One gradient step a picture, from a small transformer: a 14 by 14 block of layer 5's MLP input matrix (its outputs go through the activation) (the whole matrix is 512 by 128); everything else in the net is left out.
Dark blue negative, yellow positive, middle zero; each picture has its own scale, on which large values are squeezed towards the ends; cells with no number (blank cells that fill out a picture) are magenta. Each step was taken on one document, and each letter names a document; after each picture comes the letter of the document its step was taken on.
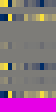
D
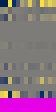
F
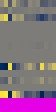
D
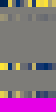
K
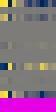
D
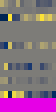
F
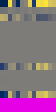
K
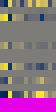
D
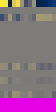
K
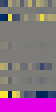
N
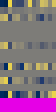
F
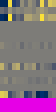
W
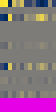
D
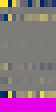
F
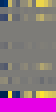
N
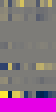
N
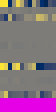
K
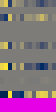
D
